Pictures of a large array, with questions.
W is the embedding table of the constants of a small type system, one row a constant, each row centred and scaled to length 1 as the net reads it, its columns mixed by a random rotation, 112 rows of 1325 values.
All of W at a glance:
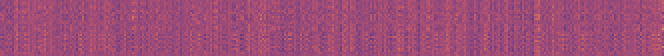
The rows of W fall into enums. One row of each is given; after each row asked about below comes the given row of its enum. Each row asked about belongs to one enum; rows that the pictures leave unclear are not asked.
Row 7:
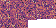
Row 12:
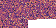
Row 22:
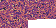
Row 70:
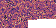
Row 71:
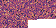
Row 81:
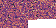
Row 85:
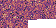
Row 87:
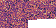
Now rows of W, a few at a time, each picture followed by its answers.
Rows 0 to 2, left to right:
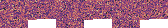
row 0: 22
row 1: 87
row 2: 71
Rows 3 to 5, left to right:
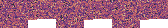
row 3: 81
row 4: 70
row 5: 22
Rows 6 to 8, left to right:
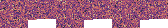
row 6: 22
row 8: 7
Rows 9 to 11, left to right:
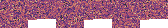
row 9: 22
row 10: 70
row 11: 81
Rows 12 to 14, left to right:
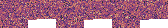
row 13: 70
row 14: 85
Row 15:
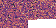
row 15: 81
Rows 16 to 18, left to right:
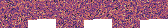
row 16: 70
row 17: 71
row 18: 22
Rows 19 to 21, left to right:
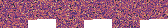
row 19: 81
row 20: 22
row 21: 71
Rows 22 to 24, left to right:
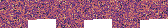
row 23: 7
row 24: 87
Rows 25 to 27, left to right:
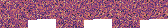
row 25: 7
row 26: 71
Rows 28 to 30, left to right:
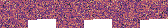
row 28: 7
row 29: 81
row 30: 87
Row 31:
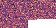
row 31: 81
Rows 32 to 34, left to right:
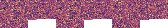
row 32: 22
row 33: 22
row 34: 7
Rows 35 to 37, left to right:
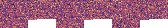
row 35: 81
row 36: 81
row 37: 7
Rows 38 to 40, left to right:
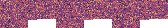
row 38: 7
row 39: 81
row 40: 70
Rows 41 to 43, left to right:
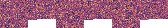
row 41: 7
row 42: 85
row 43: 22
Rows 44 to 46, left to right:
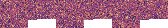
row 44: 7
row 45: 71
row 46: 85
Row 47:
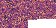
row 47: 70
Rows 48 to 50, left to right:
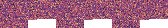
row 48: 81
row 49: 12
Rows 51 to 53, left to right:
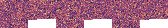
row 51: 87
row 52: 22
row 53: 71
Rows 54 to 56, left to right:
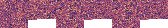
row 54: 87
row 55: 22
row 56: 22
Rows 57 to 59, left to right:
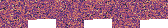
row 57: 22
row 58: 87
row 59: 81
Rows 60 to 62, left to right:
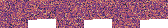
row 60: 87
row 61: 12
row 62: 81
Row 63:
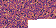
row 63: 71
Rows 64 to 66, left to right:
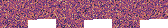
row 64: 71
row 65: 7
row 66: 71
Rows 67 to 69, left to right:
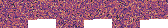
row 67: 81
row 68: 71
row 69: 70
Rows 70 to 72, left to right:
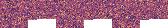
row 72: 85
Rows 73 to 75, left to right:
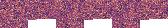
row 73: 22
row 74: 87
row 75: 87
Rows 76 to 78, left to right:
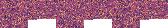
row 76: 70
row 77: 71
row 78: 70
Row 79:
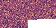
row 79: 71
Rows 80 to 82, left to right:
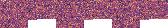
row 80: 7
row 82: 70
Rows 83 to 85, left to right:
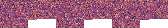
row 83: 81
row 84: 12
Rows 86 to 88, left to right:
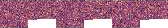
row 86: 71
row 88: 7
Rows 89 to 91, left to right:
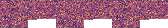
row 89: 70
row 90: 71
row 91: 70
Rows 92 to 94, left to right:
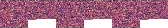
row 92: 22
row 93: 81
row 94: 22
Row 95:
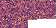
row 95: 70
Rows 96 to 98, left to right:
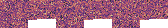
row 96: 87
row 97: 70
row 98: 71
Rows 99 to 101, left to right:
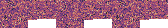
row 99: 70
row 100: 87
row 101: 70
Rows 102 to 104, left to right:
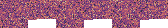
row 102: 12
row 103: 7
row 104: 7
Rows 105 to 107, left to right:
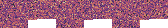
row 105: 81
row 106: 7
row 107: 71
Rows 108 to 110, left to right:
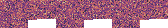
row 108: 87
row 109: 7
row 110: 71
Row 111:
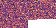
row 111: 81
